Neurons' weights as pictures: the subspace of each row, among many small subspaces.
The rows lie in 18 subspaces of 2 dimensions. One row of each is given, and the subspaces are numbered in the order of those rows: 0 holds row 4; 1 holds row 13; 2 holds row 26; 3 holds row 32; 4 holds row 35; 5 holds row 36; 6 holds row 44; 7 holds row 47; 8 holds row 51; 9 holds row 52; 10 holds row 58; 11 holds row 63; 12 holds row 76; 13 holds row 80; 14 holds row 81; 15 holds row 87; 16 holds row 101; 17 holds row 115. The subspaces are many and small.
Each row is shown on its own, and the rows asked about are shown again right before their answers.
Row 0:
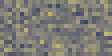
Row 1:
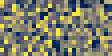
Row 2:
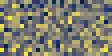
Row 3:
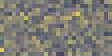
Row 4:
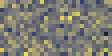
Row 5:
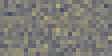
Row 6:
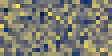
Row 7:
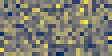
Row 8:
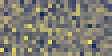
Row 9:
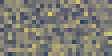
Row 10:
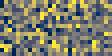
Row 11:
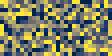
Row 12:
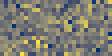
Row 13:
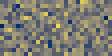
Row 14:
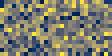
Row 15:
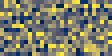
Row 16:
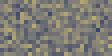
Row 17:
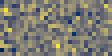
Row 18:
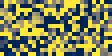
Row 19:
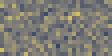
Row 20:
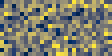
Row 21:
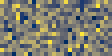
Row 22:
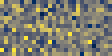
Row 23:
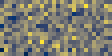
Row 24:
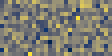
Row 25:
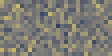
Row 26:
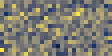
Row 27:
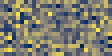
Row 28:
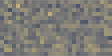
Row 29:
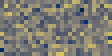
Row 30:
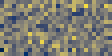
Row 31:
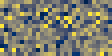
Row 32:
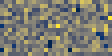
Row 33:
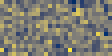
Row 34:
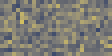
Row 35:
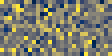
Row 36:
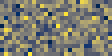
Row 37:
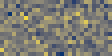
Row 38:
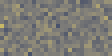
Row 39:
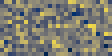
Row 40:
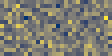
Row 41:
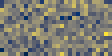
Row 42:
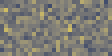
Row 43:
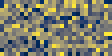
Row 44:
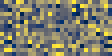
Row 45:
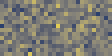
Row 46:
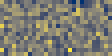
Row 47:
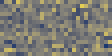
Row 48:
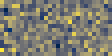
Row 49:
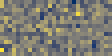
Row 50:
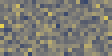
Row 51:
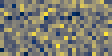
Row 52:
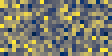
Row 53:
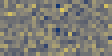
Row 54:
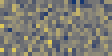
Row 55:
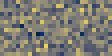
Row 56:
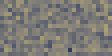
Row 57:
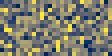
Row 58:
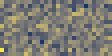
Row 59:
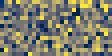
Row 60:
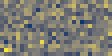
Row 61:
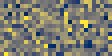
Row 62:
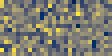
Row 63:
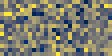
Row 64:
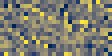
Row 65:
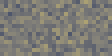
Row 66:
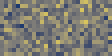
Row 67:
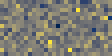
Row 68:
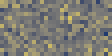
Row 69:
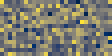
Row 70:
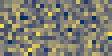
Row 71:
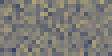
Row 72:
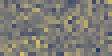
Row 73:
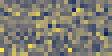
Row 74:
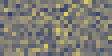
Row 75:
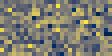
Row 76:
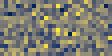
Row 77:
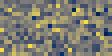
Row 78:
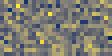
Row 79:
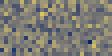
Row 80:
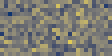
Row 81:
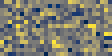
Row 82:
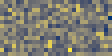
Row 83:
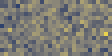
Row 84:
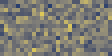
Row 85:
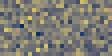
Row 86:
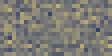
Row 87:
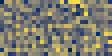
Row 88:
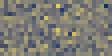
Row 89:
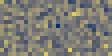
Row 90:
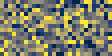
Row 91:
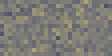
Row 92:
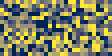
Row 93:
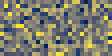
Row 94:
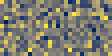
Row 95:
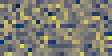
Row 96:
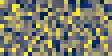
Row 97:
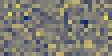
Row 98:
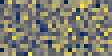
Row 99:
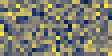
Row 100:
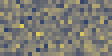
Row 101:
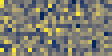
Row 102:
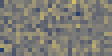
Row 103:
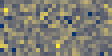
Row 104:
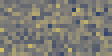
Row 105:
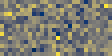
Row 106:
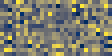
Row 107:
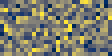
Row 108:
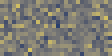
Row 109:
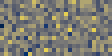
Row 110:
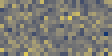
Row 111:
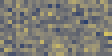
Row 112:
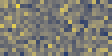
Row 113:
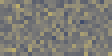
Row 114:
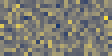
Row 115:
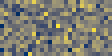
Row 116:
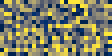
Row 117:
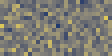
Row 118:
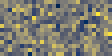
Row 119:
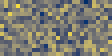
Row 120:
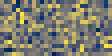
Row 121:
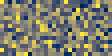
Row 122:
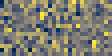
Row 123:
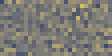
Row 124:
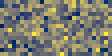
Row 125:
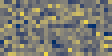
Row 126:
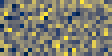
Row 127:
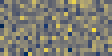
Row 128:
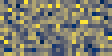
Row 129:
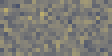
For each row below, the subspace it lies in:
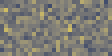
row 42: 11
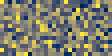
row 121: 7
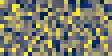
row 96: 1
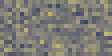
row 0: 5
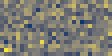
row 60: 4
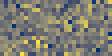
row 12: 9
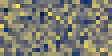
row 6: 13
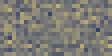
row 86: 6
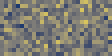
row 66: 2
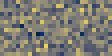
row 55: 10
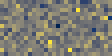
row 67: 3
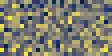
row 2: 10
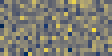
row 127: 15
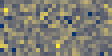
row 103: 12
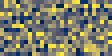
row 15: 10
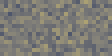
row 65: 13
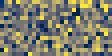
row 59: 6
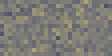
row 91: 11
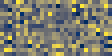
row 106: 6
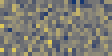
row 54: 1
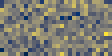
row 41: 0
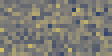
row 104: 17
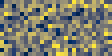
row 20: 2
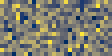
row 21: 7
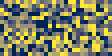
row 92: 17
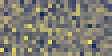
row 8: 4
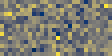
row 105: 11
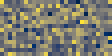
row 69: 15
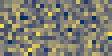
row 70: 15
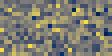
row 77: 17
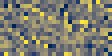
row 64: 0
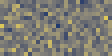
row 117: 1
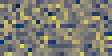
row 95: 14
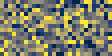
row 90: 8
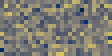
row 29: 2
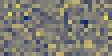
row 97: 8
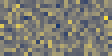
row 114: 1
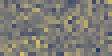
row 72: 9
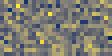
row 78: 3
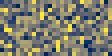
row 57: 11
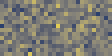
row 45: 17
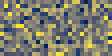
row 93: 2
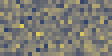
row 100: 10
